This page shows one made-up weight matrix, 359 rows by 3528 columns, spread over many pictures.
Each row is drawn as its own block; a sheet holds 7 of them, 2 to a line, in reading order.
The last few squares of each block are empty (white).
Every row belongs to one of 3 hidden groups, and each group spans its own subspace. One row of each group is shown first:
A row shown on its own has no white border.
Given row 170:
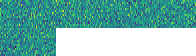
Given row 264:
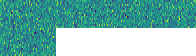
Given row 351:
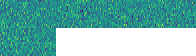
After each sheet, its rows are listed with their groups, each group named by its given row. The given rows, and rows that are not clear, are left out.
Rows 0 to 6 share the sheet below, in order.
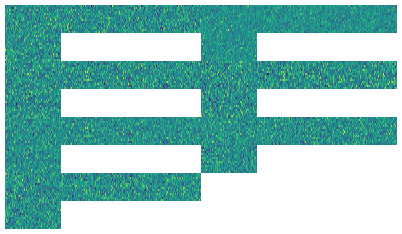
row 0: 170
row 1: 351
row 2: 351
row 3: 351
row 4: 351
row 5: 264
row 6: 264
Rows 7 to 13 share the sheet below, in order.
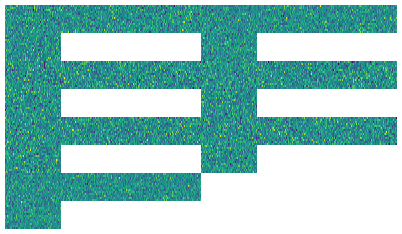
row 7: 264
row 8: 351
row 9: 351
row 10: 264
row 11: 264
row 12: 351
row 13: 351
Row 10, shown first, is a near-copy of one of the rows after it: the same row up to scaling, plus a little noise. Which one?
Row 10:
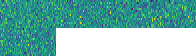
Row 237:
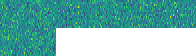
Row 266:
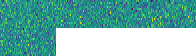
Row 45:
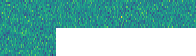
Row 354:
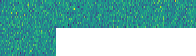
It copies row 266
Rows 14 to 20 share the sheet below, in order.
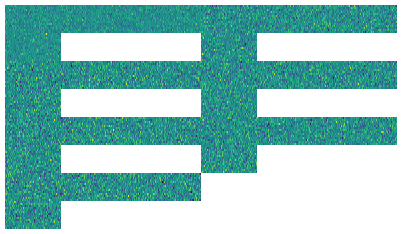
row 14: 170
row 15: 351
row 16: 170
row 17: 351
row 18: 170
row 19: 264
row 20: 351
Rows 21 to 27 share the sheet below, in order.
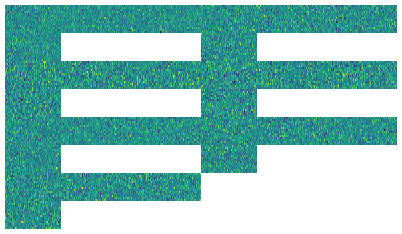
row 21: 264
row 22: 170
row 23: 351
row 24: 264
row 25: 264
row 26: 351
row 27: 170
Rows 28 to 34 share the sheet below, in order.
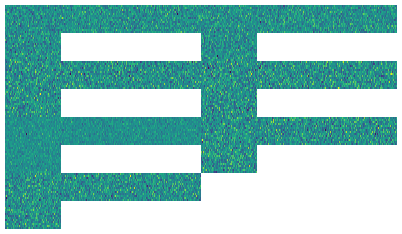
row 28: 170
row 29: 351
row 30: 264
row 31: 264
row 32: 170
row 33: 264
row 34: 264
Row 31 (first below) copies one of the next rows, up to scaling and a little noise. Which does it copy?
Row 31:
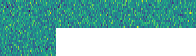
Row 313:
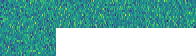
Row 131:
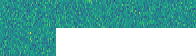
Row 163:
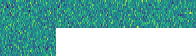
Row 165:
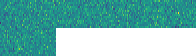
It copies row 163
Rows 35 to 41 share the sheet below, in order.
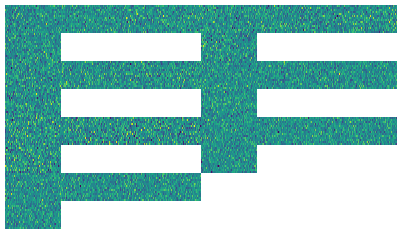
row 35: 264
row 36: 264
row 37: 264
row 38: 351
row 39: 264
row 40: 170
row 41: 264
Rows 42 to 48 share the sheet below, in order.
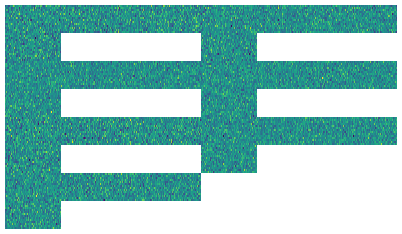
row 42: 264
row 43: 170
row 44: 170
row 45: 264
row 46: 264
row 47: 264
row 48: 264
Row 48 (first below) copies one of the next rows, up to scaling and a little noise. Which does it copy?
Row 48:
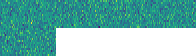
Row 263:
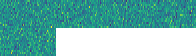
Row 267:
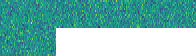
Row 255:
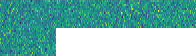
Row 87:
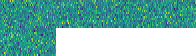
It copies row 267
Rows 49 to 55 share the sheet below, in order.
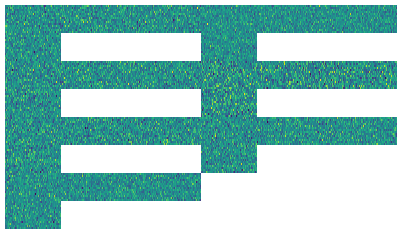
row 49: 351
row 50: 264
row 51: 351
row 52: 351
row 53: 351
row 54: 170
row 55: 170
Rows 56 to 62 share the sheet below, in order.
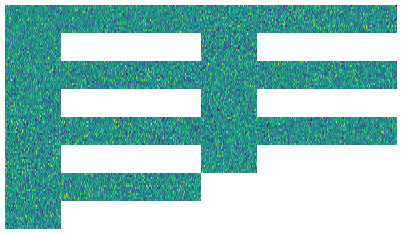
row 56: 264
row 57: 351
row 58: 264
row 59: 170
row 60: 264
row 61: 264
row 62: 264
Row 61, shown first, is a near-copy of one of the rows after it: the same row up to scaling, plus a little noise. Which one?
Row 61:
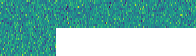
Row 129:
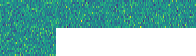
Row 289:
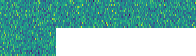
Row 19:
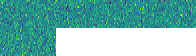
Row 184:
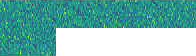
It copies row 19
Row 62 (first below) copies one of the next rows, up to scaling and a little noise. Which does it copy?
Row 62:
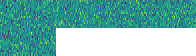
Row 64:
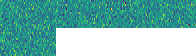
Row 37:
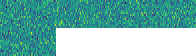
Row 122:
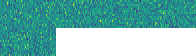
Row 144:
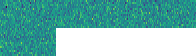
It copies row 37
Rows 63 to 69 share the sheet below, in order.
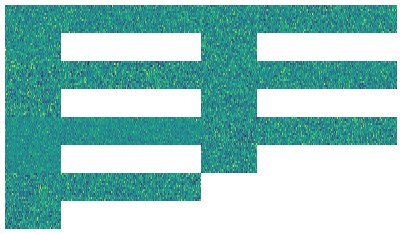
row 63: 170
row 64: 264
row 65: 264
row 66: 351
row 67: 170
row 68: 170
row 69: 170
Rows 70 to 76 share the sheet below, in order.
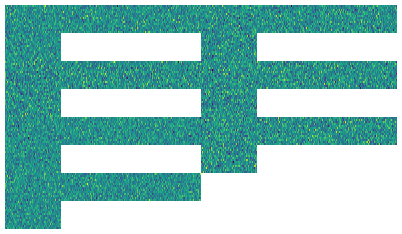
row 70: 351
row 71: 264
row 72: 264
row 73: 351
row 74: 351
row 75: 170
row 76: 351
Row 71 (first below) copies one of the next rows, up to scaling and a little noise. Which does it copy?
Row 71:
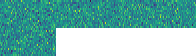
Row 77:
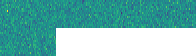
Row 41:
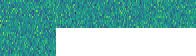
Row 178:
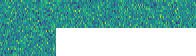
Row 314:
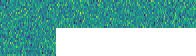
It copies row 178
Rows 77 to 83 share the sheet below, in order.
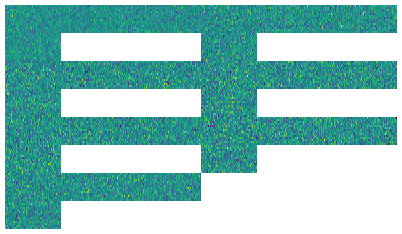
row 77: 264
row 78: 170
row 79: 351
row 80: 264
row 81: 264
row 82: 351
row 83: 351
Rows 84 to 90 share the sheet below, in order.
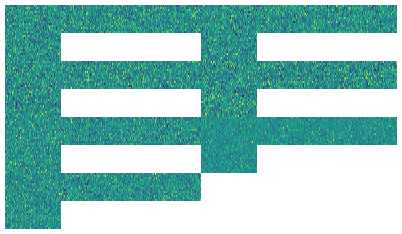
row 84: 170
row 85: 170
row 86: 351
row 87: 264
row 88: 170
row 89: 351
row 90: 351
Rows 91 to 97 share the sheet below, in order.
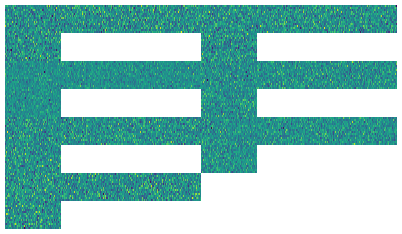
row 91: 170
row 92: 351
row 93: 170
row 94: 264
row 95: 170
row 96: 351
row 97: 264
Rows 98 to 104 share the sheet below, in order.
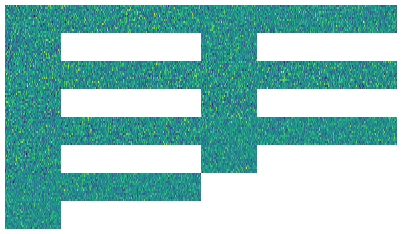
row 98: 264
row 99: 264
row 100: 264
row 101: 351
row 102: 351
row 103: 351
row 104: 351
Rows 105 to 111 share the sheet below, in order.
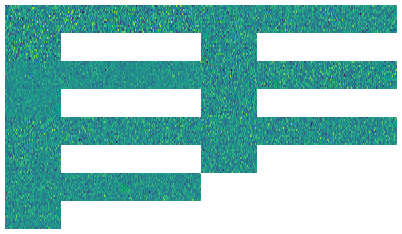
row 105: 264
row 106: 170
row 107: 351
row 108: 264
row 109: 264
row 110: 351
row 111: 351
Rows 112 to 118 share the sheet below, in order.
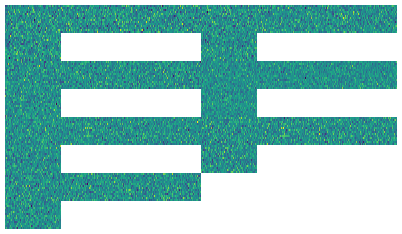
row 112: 264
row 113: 264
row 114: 351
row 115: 351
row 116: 351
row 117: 351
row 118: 351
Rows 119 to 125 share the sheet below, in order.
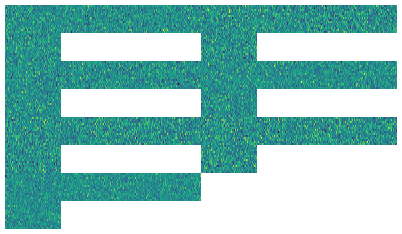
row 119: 351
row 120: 264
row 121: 170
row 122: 264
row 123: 264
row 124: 170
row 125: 264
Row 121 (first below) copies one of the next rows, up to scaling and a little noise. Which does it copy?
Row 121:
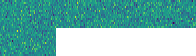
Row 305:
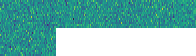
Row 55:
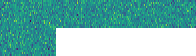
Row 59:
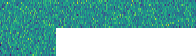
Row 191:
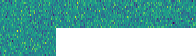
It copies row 191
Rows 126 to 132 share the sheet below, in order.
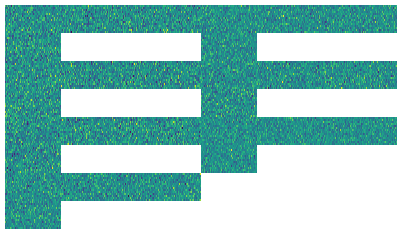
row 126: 351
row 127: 351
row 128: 170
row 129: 264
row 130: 264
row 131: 264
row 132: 351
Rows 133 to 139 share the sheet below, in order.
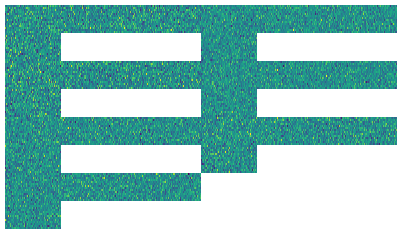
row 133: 170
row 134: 170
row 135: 170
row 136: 264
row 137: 170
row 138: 264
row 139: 264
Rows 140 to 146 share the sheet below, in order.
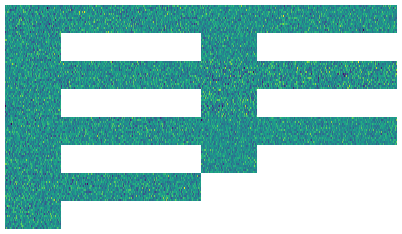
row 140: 170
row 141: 351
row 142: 170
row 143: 264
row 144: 264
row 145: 264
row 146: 351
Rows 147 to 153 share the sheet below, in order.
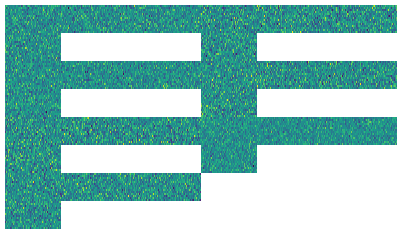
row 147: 264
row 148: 170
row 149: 351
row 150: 170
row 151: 351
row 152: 264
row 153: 351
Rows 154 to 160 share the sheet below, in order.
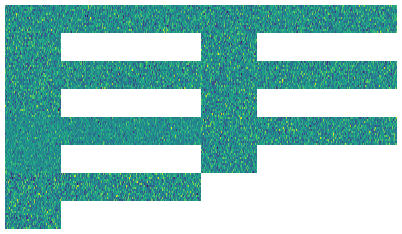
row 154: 351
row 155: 170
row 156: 170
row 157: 264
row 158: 170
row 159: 351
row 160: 264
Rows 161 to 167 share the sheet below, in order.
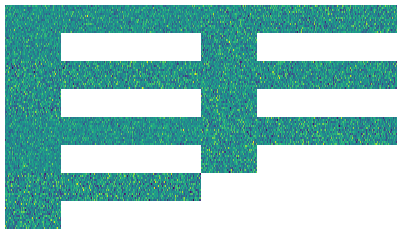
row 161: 351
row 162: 170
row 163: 264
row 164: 351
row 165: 264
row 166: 264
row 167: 351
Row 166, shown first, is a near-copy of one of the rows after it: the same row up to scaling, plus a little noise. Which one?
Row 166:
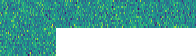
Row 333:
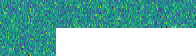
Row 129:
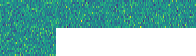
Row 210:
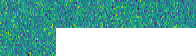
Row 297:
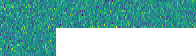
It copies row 210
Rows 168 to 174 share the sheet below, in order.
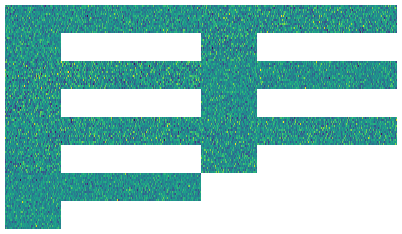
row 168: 351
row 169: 351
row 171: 351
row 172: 170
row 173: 264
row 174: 351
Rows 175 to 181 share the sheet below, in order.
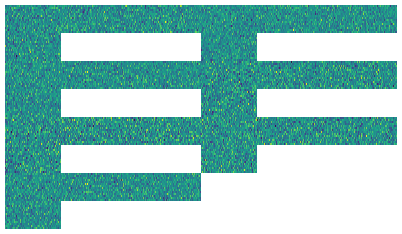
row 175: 264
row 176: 170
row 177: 351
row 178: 264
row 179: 170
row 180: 264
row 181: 351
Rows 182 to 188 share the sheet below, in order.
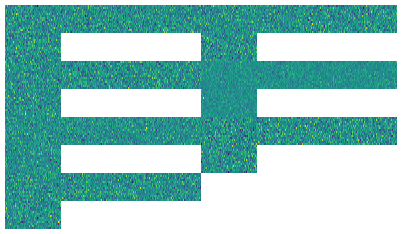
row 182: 351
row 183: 264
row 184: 264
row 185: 351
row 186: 170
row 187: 170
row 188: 170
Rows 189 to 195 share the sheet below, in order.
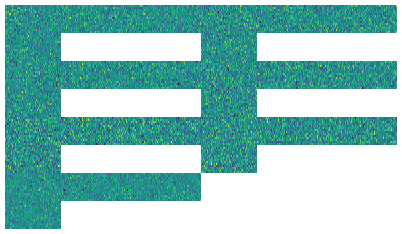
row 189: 264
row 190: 351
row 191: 170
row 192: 170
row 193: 170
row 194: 170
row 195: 351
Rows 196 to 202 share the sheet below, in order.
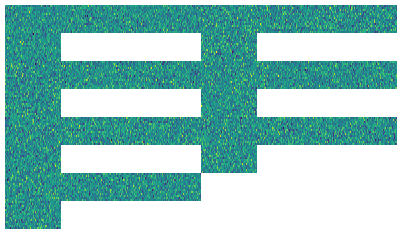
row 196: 351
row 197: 170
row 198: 264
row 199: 170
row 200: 264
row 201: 351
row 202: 170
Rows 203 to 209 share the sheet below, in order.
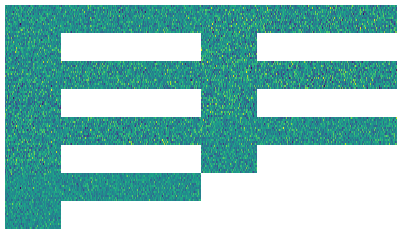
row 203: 351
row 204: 170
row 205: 351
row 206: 264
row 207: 351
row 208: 351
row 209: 351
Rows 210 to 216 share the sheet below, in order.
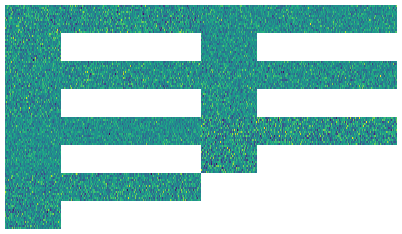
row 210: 264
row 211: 351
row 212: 351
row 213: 351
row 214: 351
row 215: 170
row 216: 264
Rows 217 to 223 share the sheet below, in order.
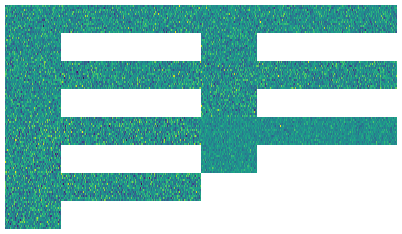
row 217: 351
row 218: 351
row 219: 351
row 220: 170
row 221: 170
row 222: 264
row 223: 170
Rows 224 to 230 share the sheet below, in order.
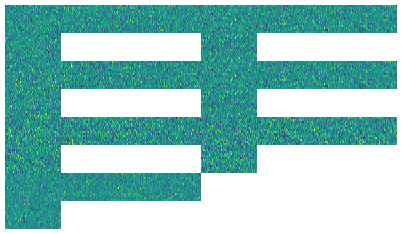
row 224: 264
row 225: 351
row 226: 170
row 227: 351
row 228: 264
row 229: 351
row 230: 170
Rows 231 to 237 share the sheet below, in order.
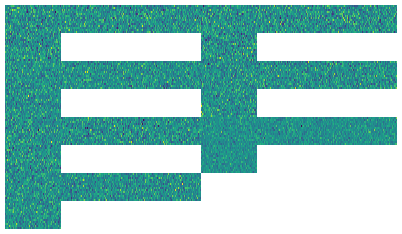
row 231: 264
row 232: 264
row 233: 351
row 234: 170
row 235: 351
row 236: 351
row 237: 264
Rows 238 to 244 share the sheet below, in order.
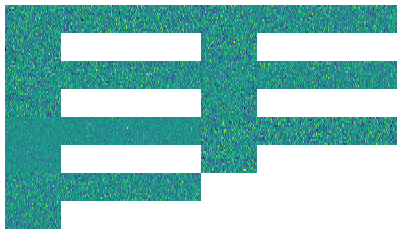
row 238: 170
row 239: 264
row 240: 264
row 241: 264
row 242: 351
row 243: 264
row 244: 264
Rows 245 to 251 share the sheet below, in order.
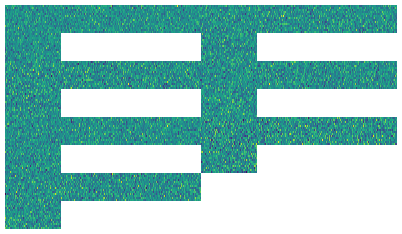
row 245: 170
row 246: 351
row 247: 351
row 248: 264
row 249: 170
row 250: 170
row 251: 170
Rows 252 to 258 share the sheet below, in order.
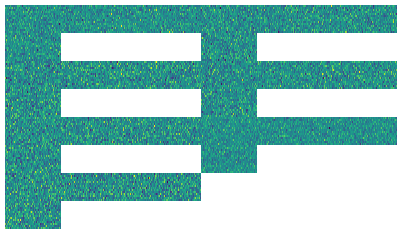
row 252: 170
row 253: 264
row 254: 264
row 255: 264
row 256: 351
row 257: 351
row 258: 170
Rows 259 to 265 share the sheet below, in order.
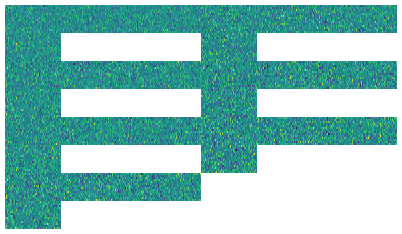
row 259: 351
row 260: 351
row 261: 170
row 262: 170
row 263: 264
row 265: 170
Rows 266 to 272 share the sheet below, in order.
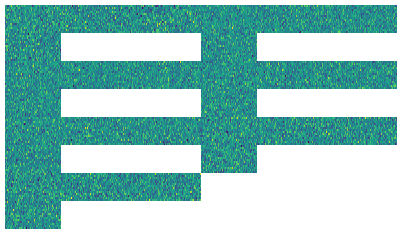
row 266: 264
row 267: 264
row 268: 264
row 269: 170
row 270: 351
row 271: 264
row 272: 351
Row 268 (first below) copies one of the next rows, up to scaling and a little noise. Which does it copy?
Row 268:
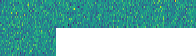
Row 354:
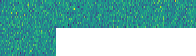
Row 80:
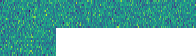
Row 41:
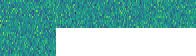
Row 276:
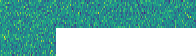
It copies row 354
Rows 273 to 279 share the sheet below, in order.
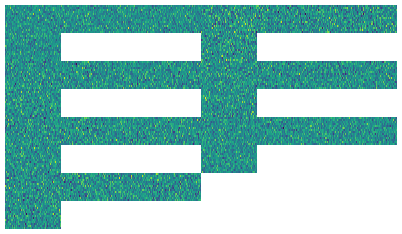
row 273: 351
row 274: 170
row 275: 351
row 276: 264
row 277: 351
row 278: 351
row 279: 264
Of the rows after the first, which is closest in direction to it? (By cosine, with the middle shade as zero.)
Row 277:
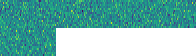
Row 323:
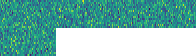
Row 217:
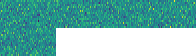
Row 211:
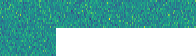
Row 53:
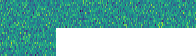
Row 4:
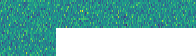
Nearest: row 323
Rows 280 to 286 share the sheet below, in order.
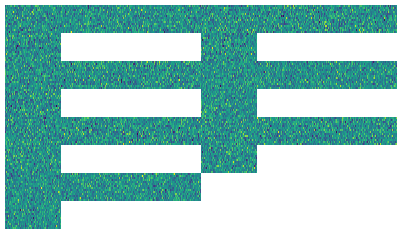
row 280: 351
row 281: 351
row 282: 170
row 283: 170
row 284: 351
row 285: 170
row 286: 264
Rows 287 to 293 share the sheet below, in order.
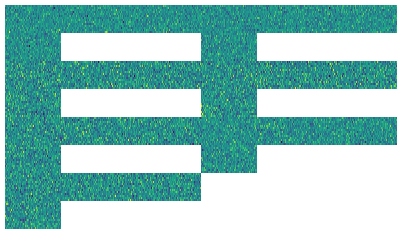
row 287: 351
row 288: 170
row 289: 264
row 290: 170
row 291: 351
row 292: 351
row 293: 264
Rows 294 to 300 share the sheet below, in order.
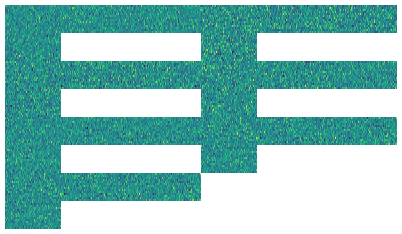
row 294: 170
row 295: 170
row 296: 170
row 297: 264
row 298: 351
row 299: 351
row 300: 351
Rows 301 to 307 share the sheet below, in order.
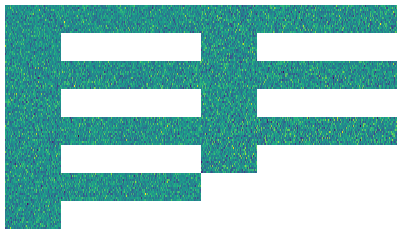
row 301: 351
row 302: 264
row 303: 264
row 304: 351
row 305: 170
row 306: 170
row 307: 170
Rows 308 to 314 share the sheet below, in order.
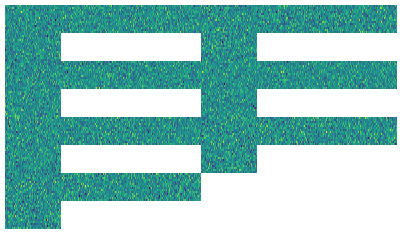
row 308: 170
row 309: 351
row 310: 170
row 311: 351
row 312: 264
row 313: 264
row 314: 264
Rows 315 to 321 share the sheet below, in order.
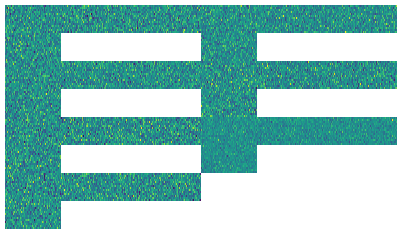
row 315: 351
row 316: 351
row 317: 170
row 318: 170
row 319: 170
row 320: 170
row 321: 351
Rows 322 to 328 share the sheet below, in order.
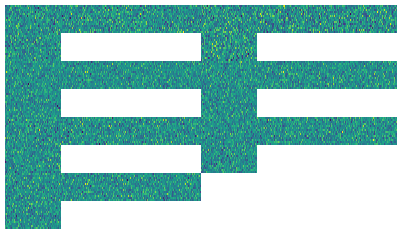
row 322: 264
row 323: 351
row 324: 351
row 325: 351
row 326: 170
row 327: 170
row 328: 351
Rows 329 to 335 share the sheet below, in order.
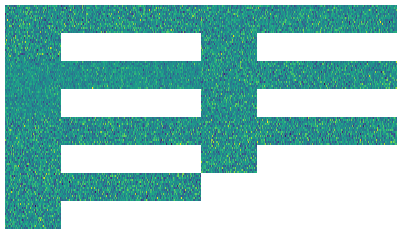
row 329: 170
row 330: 264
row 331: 264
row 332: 351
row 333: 264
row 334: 170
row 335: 264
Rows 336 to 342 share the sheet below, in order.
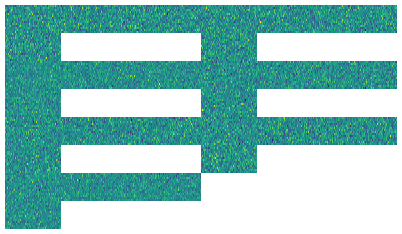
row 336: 170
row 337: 351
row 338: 264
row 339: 351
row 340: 264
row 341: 351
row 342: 170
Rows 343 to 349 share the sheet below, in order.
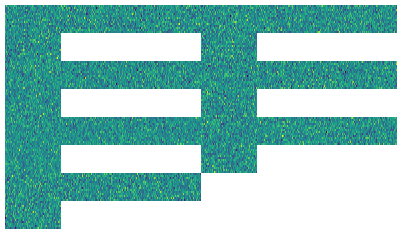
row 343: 170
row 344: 264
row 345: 264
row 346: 264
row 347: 264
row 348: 264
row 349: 170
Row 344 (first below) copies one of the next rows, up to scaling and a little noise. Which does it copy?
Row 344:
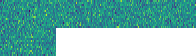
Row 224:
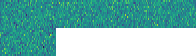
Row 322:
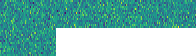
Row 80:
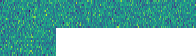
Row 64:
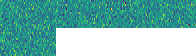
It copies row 80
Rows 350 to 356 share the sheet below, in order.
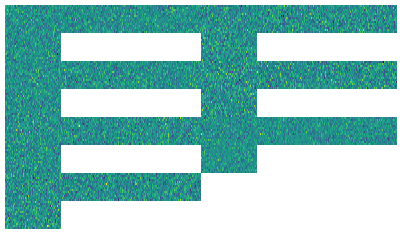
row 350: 264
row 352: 351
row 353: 264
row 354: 264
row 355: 351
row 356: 264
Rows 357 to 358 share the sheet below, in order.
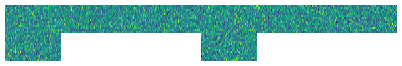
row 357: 170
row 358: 170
